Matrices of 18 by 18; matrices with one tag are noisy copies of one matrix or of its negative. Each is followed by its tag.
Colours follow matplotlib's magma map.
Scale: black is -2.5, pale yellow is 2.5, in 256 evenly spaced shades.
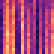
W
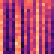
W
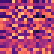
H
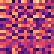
H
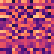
H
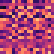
H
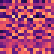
H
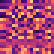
H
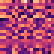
H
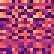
H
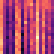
W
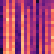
W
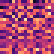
H
